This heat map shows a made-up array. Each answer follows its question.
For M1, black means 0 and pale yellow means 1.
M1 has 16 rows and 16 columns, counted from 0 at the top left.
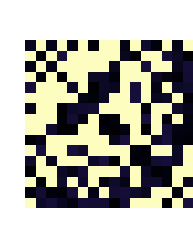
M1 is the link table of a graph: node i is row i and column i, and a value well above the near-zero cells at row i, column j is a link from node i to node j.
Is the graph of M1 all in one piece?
yes
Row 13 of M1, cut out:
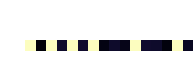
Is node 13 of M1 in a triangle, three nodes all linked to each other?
yes
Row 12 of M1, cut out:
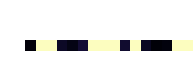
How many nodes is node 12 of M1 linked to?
8
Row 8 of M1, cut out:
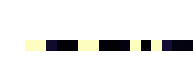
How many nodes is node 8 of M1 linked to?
6
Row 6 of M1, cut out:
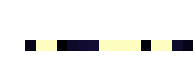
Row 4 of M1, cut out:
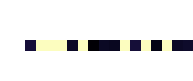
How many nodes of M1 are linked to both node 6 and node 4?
4
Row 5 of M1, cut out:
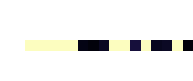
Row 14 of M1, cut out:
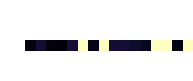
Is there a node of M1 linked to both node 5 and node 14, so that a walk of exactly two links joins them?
no
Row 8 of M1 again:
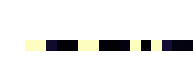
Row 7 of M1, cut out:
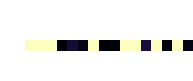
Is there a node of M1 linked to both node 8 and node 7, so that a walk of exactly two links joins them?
yes
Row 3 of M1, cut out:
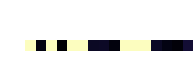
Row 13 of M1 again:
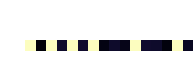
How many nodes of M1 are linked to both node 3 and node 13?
4
